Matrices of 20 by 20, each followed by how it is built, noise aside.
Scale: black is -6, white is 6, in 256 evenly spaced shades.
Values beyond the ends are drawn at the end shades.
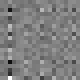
low rank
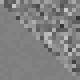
upper triangular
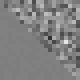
upper triangular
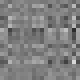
low rank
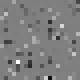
sparse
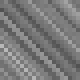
Toeplitz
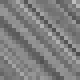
Toeplitz
